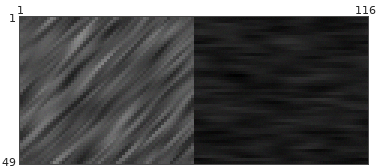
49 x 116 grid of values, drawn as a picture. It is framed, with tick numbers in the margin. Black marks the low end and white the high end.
It is made of 1 by 2 panels. Panel 1,1: low, slanting up to the right. Panel 1,2: very low, streaked across, faint in contrast.
